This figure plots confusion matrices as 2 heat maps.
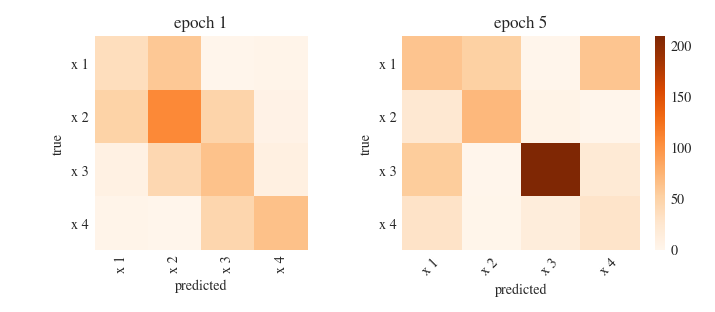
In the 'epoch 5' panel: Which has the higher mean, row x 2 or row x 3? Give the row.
x 3
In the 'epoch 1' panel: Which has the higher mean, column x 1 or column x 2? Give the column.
x 2
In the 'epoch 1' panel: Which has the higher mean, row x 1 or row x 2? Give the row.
x 2
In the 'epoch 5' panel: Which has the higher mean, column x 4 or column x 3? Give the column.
x 3
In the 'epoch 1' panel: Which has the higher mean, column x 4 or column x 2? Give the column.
x 2
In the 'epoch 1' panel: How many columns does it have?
4
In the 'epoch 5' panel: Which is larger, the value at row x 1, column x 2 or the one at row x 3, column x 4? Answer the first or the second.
the first
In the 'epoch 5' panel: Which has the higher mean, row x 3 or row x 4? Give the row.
x 3
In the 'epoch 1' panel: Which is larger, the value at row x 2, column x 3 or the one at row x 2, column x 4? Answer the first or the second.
the first
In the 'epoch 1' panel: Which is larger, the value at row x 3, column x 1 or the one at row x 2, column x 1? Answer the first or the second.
the second
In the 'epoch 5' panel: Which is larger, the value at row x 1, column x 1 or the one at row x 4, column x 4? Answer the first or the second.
the first
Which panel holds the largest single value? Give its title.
epoch 5
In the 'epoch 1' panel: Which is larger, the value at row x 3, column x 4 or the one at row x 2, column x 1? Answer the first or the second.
the second
